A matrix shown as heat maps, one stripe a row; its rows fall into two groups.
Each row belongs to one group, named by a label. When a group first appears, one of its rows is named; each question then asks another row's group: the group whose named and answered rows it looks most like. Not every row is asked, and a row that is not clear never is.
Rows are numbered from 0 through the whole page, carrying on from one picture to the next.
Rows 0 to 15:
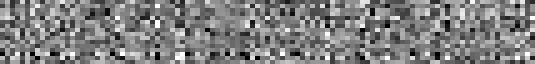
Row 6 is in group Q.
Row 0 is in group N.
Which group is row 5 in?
Q
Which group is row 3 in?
N
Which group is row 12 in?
Q
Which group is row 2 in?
N
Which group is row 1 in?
Q
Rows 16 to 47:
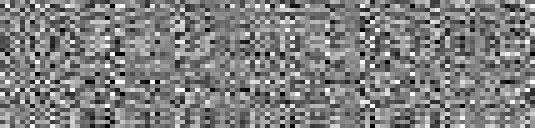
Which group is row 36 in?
Q
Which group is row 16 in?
N
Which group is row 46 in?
Q
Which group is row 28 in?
Q
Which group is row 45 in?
N
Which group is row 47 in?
N
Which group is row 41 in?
N
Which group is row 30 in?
N
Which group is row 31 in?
Q
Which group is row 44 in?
Q
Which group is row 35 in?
N
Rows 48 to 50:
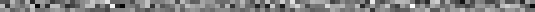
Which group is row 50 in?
N
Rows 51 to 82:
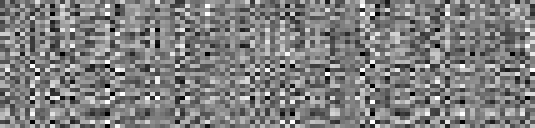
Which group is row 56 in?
Q
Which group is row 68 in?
Q
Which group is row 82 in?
N
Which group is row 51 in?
Q
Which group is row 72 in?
N
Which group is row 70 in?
Q
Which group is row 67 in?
N
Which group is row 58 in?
Q
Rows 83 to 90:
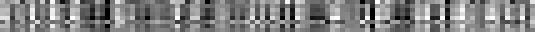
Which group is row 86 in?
N
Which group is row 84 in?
N
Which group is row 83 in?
N
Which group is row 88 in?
Q
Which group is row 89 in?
N
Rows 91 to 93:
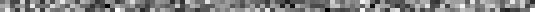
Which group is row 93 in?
Q
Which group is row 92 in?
N
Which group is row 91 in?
N
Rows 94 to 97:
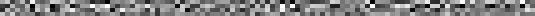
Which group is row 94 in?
N
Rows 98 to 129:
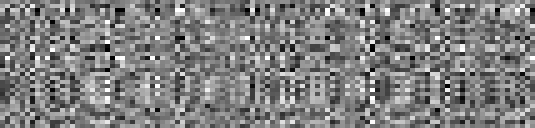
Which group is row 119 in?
Q
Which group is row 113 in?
Q
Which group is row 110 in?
N
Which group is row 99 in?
N
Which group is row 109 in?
N
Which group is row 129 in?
Q
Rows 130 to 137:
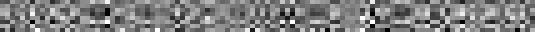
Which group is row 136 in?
N
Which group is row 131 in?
N
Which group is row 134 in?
N
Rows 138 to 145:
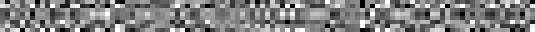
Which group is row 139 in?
N
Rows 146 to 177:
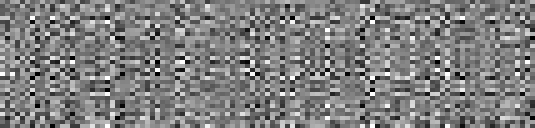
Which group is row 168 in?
N
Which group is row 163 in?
Q
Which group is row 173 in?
Q
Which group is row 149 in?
Q
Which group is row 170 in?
N
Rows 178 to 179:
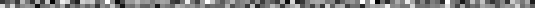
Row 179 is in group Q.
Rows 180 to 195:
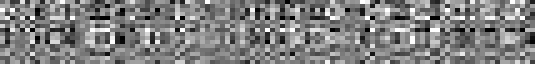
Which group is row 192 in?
Q
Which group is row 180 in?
N
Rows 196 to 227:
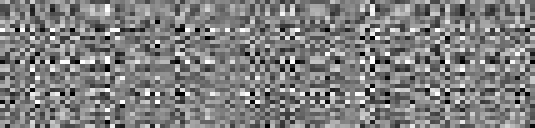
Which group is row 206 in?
Q
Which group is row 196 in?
N
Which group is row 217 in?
N
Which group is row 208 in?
N
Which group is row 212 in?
N
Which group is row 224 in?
N
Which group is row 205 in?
N
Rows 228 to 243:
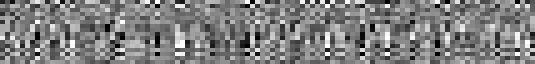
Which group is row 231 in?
Q
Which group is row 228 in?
Q
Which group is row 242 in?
Q
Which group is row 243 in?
N
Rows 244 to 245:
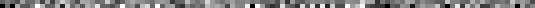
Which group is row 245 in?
Q
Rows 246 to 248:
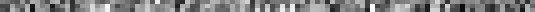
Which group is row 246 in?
Q
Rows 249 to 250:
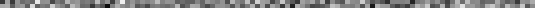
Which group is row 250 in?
N
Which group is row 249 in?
Q
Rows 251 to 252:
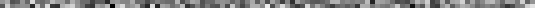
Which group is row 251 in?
N
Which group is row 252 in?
Q
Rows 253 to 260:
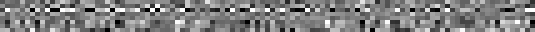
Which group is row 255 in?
Q
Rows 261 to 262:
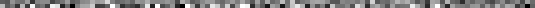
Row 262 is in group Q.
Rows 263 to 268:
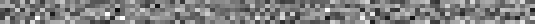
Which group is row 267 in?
Q
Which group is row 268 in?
N
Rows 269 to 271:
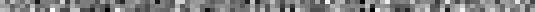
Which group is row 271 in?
N
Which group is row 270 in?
N
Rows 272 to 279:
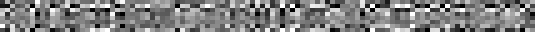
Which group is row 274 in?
N
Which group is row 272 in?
Q
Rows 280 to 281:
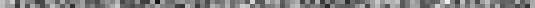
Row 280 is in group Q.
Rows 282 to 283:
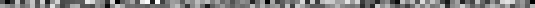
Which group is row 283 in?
N
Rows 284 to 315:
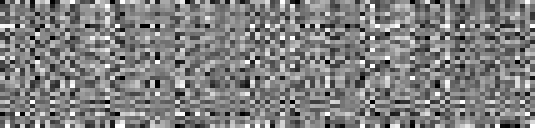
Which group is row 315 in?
Q
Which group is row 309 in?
N
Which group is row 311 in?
N
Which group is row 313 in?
Q
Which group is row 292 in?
Q
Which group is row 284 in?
Q
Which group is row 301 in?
Q
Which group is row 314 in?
Q
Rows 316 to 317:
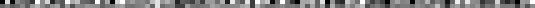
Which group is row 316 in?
Q
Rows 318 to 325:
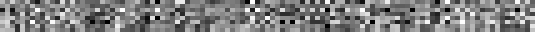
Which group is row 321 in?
N
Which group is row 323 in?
N
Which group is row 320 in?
Q
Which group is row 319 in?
N
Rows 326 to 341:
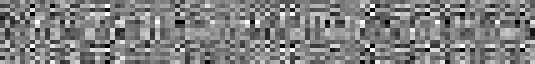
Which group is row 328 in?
N
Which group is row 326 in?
N
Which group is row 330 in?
Q
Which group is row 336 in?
Q
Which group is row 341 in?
N
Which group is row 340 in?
Q
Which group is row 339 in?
N
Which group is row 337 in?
N
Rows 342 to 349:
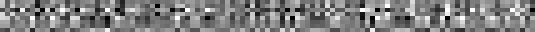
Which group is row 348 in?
N
